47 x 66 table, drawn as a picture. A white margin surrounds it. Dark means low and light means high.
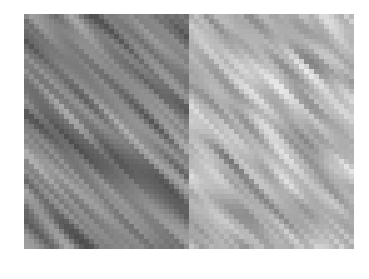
It is made of 1 by 2 panels. Panel 1,1: middling, slanting down to the right. Panel 1,2: high, slanting down to the right.
